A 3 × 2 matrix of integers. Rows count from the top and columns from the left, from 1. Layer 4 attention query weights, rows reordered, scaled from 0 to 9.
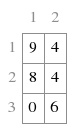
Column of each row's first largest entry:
1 1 2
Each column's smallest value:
0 4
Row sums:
13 12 6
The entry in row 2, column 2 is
4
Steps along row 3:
up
